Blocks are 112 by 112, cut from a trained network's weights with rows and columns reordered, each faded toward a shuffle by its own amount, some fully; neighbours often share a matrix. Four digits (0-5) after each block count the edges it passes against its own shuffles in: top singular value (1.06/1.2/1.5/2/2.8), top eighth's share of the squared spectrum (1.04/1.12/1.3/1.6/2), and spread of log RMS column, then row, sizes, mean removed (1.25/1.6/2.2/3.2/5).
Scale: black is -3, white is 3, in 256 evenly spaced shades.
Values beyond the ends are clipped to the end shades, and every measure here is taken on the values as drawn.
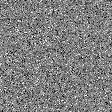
0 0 0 0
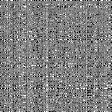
4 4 2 4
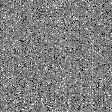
2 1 0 2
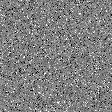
0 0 0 0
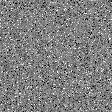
0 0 0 0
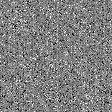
1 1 0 1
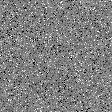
0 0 0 0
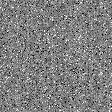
0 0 0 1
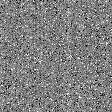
2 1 0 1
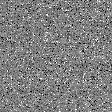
1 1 1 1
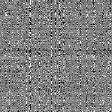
3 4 4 2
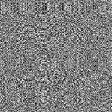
4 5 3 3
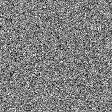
2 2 0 0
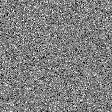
1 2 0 0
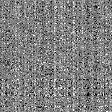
4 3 1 3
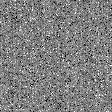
1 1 0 0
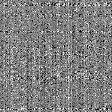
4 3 1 3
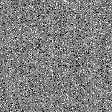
1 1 0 0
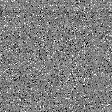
1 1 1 0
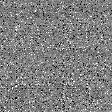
2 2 2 1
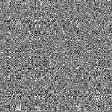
4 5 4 3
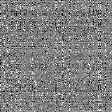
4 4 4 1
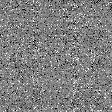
2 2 2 0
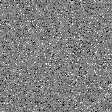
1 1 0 0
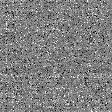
2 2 1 0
